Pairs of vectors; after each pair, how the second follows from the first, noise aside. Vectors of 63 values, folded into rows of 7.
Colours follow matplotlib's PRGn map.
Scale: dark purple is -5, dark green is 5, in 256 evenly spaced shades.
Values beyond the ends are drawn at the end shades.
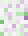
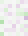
shrunk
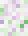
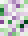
scaled up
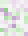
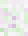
shrunk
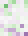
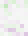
shrunk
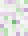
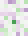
copied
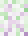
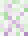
copied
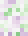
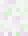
shrunk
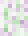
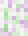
copied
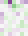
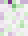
copied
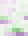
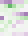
reversed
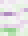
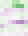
reversed
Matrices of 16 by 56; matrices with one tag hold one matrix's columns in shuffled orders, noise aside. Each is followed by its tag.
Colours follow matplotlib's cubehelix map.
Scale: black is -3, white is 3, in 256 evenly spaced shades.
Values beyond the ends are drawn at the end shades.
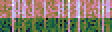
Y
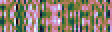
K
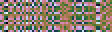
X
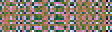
X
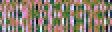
K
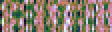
K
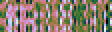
K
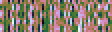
K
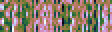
K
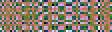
X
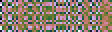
X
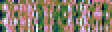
K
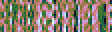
K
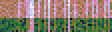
Y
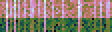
Y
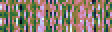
K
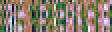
K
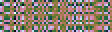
X
